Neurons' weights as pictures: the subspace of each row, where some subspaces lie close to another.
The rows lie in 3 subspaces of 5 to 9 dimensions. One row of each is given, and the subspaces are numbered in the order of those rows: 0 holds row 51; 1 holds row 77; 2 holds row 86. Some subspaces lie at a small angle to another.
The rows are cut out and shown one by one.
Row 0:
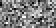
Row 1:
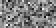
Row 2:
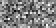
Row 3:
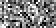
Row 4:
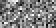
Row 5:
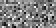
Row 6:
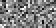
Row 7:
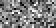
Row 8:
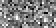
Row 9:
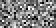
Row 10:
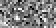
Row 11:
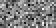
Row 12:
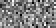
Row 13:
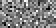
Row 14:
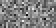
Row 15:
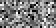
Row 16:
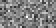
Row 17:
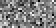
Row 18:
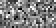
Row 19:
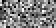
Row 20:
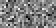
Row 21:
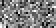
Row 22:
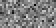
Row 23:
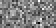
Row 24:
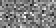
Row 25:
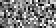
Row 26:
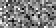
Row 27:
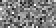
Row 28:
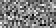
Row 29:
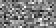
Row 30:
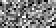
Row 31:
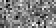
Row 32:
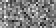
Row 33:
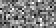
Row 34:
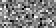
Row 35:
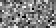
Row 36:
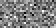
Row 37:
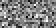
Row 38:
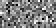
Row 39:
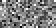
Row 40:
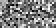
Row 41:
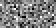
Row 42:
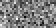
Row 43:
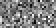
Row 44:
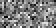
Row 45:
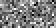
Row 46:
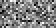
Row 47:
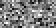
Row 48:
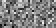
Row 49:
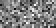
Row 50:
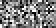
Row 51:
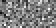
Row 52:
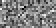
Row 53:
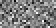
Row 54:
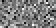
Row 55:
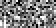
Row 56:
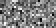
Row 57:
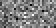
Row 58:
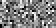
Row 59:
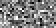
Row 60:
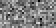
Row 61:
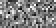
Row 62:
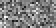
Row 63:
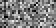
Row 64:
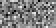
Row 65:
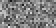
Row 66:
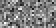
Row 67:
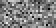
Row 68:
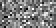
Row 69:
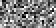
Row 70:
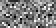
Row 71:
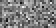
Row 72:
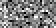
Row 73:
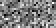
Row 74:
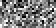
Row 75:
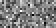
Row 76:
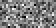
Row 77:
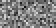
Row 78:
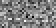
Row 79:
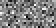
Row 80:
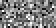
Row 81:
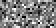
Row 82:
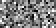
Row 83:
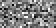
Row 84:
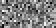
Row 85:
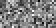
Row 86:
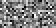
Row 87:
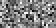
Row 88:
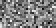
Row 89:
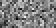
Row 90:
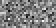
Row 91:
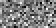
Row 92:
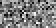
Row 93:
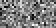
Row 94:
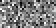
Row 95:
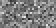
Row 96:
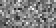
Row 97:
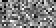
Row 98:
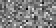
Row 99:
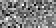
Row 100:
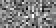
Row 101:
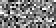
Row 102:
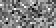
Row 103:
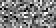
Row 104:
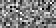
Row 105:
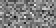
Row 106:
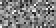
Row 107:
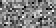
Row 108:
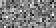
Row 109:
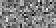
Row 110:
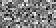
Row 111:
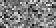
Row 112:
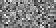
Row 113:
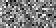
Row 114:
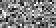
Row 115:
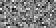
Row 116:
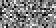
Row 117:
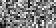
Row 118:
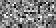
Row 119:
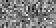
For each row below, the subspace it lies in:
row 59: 2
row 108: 1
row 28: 1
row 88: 1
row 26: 1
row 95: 0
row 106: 2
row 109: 0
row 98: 1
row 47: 2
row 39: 1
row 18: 2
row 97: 1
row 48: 2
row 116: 1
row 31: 1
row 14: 1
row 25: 1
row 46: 0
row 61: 2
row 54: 1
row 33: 2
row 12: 1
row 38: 0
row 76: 0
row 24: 2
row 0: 2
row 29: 2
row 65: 0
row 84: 1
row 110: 0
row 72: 2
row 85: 2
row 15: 1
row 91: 0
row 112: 0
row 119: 1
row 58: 2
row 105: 2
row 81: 0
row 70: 0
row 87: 2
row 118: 0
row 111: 1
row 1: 1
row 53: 1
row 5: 0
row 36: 2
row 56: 0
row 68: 1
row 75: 1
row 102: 2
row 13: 0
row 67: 0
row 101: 0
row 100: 1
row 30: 0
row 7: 2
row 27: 1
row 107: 2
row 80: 1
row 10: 2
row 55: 1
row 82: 1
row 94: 1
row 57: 2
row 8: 0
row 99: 0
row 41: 0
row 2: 0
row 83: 0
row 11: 1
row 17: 2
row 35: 0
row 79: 2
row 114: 0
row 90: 0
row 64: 0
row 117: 1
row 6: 1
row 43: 0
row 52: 1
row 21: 1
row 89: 2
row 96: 2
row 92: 0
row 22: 2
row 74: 2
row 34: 2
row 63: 1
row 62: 1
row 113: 1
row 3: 1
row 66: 0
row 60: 2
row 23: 0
